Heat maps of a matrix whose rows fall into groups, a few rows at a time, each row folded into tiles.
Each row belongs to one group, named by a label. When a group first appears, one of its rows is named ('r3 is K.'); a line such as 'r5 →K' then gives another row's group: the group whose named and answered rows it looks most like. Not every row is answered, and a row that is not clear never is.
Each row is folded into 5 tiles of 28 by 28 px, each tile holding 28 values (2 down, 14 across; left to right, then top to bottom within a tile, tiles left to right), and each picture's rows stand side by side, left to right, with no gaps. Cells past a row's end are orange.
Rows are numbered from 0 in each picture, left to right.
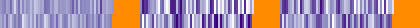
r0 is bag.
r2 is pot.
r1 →pot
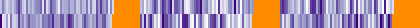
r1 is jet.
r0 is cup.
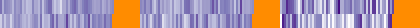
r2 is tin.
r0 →bag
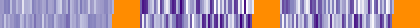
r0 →bag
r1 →pot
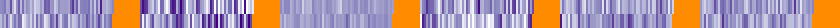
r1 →pot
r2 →bag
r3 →tin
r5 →jet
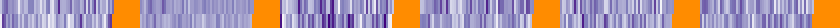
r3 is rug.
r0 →tin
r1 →tin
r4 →jet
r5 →pot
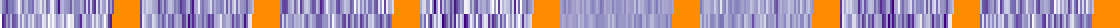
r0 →tin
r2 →pot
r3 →jet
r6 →cup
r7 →pot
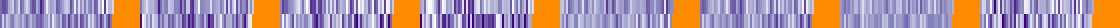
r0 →pot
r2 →pot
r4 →rug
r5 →pot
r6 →bag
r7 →jet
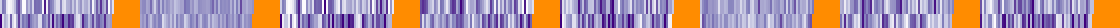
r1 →bag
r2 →cup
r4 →cup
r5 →tin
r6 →jet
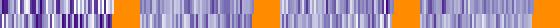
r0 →pot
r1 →bag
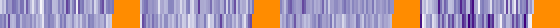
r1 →tin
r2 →tin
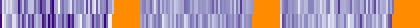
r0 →cup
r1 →bag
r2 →tin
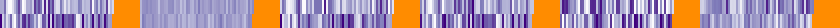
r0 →cup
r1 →tin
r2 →cup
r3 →cup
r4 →pot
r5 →rug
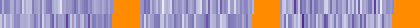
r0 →bag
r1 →bag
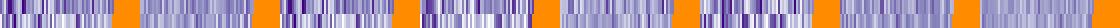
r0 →tin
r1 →rug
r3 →tin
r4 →rug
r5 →jet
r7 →tin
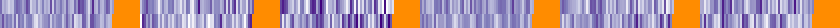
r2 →pot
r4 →pot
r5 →jet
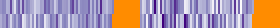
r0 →bag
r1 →jet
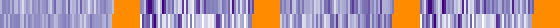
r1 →tin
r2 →bag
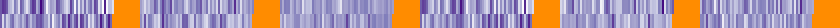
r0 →pot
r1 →jet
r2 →bag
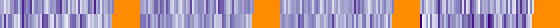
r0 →jet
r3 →cup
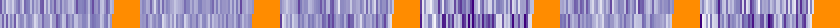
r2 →cup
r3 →cup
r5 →cup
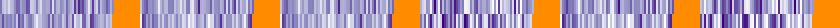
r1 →tin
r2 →tin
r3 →jet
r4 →tin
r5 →jet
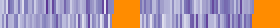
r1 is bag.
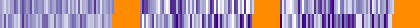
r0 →jet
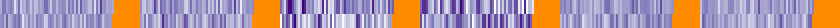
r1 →jet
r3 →pot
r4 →bag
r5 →tin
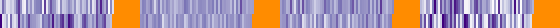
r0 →cup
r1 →bag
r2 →bag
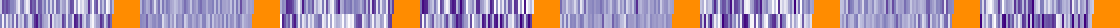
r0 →pot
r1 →bag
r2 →tin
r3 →pot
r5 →jet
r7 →cup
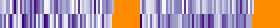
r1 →cup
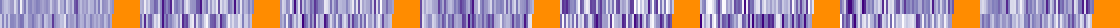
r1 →jet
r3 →cup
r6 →tin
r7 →rug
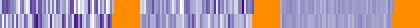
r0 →pot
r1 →rug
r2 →tin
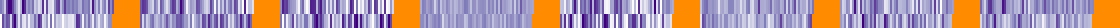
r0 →tin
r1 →pot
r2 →pot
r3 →bag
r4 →jet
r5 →tin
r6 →jet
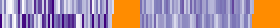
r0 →cup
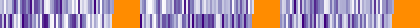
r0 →jet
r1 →cup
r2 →jet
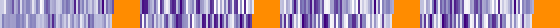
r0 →rug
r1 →pot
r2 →jet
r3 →jet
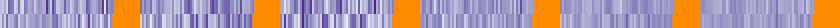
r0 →rug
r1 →bag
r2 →jet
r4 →bag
